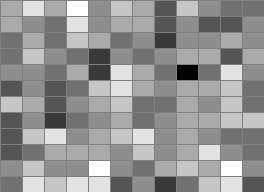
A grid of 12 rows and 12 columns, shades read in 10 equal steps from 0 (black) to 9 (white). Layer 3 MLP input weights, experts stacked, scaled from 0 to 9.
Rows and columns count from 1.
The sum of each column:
53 73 57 71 67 71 65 49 64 66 71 56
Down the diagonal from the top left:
6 5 4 4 2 8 4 5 6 8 9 3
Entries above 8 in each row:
1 0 0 0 0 0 0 0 0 0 2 0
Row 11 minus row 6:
2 2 2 1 2 -3 -2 1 1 0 2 1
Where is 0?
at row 5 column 9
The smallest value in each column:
3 4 2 4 2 3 4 2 0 3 3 3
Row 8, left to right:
3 5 2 4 5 6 4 5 6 6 7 7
